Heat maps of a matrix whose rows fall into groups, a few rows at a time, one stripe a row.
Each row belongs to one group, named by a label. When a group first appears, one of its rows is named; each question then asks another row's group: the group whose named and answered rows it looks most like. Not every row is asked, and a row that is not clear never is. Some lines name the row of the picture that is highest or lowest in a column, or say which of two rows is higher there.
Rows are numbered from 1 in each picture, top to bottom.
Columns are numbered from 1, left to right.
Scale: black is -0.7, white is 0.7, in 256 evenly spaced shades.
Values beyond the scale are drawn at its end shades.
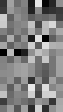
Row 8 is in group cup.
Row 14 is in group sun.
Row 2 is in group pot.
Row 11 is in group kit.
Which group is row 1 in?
pot
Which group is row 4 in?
sun
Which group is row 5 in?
sun
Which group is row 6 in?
pot
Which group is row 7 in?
sun
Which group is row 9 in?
sun
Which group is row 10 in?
kit
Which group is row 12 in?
pot
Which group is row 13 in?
sun
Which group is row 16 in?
pot
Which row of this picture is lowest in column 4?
8
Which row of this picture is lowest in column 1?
8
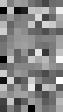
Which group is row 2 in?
cup
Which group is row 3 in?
pot
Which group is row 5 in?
kit
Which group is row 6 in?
kit
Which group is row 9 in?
cup
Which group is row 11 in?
kit
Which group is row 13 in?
sun
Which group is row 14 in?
kit
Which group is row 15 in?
cup
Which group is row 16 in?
pot
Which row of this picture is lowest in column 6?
13
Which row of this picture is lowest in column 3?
2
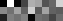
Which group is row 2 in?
sun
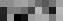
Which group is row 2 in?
pot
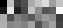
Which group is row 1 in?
cup
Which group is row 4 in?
sun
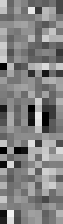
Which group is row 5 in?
sun
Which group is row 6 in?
sun
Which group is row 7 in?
kit
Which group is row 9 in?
kit
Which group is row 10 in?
cup
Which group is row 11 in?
pot
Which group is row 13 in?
kit
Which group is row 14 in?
sun
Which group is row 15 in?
pot
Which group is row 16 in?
pot
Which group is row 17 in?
pot
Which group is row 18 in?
pot
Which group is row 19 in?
pot
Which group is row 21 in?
sun
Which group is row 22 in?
cup
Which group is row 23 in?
sun
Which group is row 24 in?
cup
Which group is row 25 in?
sun
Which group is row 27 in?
sun
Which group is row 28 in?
sun
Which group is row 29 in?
kit
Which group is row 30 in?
sun
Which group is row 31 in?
cup
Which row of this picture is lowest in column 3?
22
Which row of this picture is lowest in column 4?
22
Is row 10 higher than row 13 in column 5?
Yes
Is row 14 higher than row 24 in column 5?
Yes
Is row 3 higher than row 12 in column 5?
No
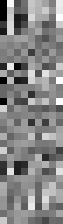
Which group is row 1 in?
cup
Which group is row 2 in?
cup
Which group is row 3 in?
cup
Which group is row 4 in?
cup
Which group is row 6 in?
kit
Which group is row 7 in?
sun
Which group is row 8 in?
pot
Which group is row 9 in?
sun
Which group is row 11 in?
sun
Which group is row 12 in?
cup
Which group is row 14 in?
pot
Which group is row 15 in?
cup
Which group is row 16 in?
kit
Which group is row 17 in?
sun
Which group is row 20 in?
sun
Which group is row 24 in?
cup
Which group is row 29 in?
sun
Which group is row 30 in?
sun
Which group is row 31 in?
kit
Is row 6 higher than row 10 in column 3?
Yes
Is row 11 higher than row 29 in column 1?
Yes
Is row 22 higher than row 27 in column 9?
No
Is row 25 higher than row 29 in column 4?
No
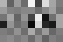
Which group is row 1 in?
sun
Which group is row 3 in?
pot
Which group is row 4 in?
pot
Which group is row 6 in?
pot
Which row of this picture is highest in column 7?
1
